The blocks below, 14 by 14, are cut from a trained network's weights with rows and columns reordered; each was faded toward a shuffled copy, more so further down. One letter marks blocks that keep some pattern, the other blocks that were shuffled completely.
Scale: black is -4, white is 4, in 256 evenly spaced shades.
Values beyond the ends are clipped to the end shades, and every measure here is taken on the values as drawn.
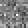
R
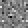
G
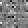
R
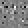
R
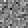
G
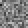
G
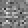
R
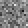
G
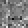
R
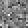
G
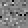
G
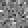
G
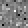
G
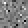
G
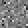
G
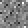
G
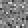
G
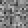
G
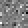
G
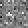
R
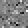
G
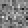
G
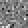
G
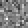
G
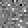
R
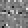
R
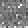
R
